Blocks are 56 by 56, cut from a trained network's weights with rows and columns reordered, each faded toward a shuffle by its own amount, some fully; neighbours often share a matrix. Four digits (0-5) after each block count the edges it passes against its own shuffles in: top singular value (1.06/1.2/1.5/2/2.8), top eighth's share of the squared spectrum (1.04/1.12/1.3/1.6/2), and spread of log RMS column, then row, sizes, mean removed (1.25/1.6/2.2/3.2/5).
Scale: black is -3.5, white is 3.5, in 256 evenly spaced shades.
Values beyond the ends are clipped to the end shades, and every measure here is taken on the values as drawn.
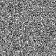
3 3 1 1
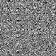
3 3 1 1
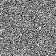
0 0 0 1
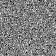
0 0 0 0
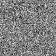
0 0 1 0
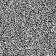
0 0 0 0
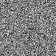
0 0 0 0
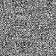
3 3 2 1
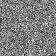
0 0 0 0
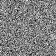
0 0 0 0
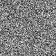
1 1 0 0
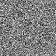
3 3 0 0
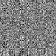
3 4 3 1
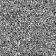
3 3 1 1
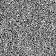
1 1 0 0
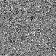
2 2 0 1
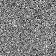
2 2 0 0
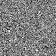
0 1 0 0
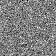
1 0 0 0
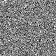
1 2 0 0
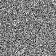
1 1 0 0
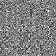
3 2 1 1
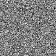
2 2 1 0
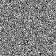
2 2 1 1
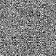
3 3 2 1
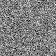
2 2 0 0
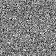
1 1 0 0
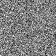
1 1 0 0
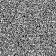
2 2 0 0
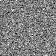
0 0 0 0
